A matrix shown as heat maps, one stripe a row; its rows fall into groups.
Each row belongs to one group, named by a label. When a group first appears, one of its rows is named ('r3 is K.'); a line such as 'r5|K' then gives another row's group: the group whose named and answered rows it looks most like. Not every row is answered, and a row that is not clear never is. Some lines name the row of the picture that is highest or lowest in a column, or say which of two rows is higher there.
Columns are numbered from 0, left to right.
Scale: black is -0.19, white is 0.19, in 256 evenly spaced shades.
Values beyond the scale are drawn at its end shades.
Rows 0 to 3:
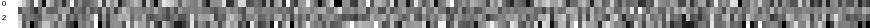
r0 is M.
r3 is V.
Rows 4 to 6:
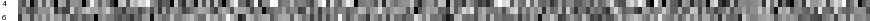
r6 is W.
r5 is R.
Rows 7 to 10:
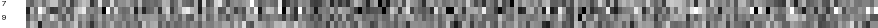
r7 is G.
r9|G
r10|W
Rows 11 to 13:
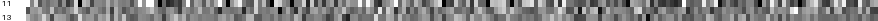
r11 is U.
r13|M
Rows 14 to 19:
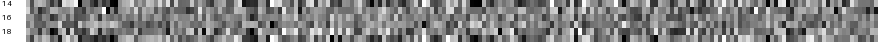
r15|V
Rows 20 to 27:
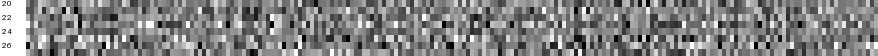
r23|U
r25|M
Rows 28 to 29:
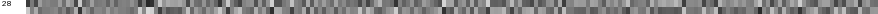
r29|U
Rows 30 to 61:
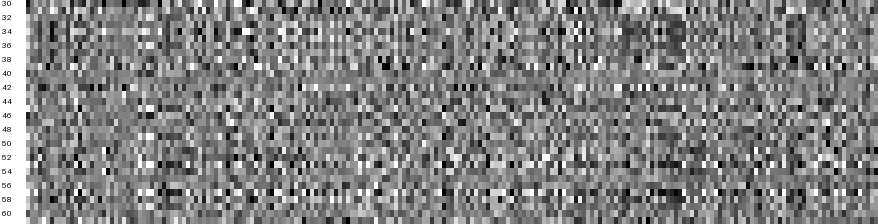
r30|W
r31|G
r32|U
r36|U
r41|V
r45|U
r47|R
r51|V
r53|U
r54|V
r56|M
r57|U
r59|U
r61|M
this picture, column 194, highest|31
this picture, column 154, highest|30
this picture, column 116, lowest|34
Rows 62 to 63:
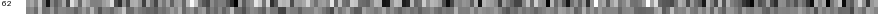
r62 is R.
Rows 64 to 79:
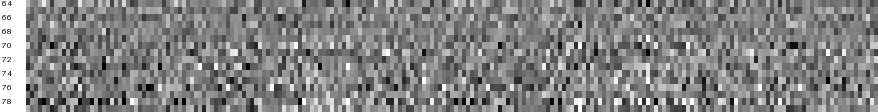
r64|M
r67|G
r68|V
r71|R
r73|W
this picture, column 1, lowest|77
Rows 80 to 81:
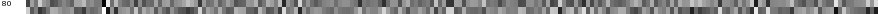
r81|V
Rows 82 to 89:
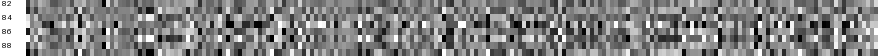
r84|U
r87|U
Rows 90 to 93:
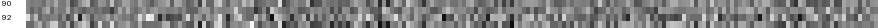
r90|G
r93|G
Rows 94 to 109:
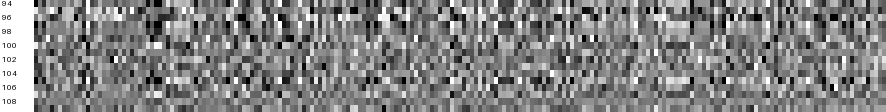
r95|M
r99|W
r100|U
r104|W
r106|R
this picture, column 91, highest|95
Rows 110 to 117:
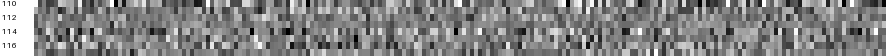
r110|V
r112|R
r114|W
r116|G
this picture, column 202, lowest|110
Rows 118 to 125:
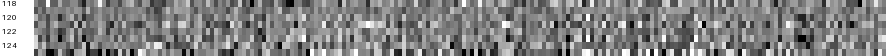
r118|W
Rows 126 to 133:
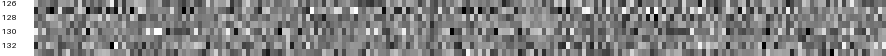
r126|V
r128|M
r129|R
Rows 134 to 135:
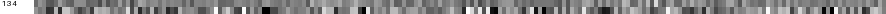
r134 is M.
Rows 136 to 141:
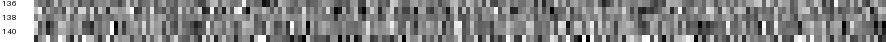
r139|V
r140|V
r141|G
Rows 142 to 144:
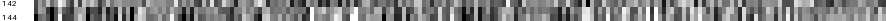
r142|G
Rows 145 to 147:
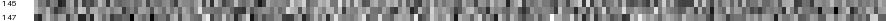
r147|W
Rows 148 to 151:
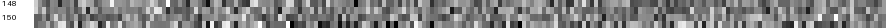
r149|U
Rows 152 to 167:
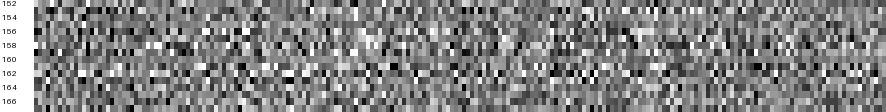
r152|M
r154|W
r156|W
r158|U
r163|W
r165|M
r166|W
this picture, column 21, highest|161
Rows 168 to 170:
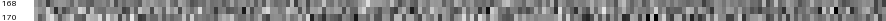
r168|V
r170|M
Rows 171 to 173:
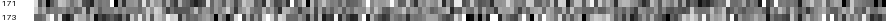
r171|V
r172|U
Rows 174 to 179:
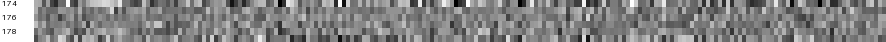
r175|V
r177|U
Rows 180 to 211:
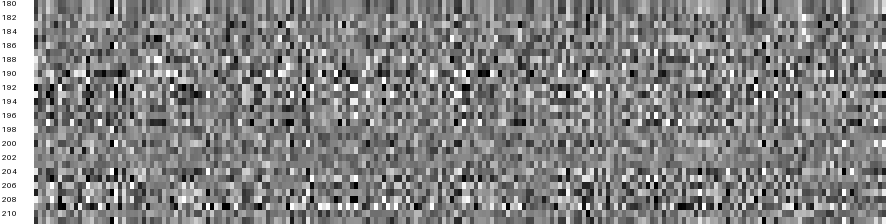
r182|G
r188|U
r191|M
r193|V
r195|W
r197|W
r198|V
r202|G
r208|M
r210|G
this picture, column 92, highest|188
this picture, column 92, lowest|185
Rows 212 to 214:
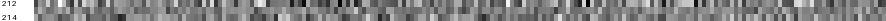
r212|G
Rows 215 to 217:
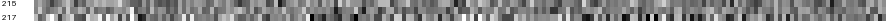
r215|R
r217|M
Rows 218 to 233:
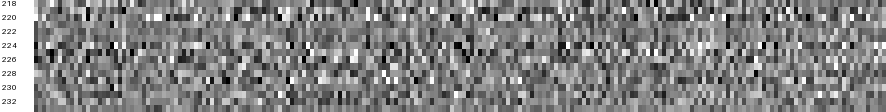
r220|U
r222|R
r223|R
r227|R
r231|R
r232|G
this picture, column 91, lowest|225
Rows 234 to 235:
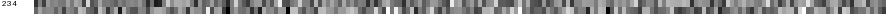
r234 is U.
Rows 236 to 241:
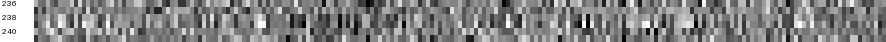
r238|G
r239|G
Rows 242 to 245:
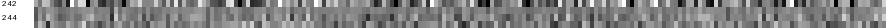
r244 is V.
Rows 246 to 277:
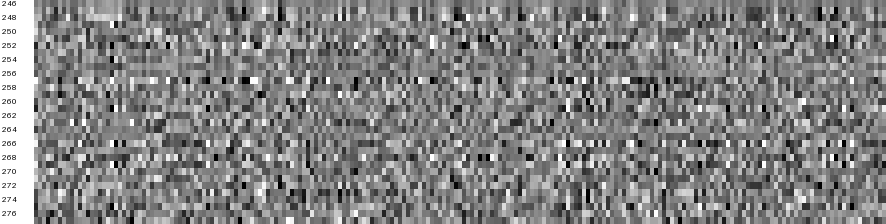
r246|R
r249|V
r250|U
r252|W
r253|G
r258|M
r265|U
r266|V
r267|R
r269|V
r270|M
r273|G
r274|G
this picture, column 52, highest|252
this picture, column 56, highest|273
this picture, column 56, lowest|259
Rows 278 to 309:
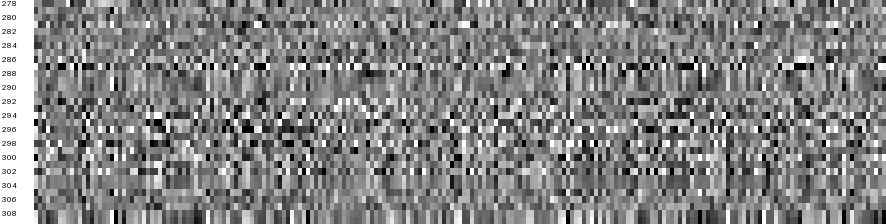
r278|R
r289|V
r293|W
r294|U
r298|W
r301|U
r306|W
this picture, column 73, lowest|286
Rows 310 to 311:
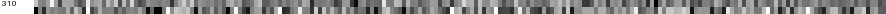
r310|M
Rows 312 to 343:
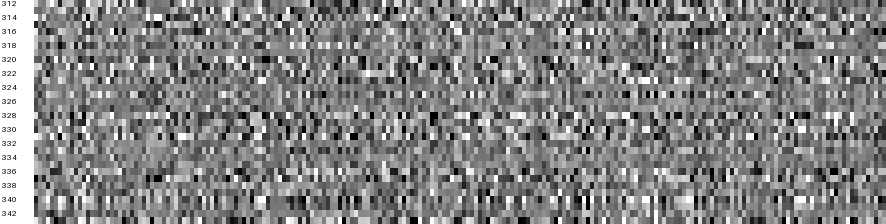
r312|M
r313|G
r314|U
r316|V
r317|M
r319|M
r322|V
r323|G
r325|M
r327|W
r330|G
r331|M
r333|G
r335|M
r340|G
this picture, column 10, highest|340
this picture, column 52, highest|320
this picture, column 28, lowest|337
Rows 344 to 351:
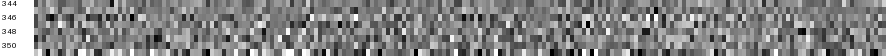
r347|G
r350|W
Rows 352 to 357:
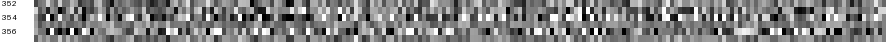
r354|W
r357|W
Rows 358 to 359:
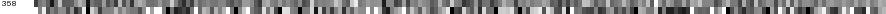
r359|U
